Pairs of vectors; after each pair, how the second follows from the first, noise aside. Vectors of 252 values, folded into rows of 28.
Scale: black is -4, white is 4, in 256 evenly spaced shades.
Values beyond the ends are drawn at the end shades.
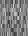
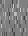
partly zeroed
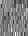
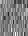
copied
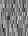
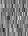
copied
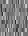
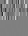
partly zeroed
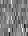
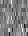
copied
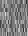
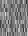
copied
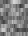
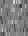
partly zeroed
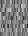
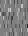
partly zeroed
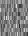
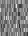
copied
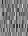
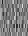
copied
